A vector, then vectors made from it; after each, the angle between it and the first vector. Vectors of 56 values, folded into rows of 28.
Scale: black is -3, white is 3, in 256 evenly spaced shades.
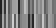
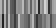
partly opposed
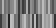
partly aligned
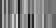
nearly parallel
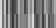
nearly opposite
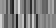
partly opposed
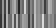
nearly parallel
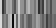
partly opposed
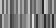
partly opposed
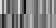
partly opposed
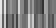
nearly opposite
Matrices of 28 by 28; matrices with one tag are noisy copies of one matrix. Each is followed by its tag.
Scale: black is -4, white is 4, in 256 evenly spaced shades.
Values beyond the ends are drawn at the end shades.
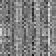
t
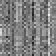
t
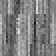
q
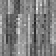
q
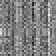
t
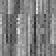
q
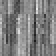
q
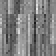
q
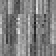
q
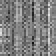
t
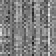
t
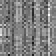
t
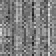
t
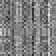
t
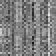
t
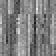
q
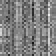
t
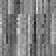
q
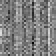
t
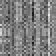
t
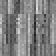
q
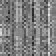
t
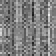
t
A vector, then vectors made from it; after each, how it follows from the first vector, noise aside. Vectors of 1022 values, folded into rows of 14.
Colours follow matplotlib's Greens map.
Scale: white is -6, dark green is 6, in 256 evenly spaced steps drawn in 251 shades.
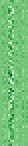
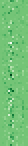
partly zeroed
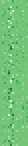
partly zeroed
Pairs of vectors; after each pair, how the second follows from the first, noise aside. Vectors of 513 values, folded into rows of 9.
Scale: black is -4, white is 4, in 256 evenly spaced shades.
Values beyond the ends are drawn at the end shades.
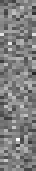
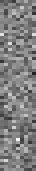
copied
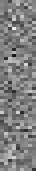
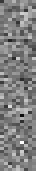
reversed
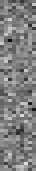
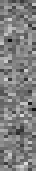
copied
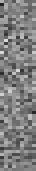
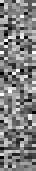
scaled up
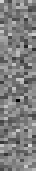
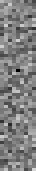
reversed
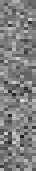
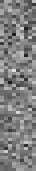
reversed
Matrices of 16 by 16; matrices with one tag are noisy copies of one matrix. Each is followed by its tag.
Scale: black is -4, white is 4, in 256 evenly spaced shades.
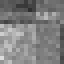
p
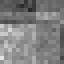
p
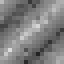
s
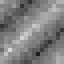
s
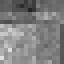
p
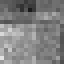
p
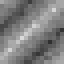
s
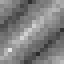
s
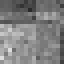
p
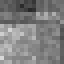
p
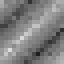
s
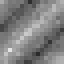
s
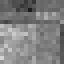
p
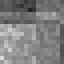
p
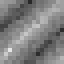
s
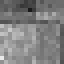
p
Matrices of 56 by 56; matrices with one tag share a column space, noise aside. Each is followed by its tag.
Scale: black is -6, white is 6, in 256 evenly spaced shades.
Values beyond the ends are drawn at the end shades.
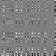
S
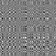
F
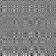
S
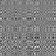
F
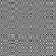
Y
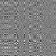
Y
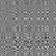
F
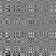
S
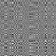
Y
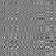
F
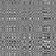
F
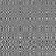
F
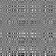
S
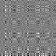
S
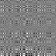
S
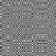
Y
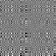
S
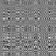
F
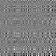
S
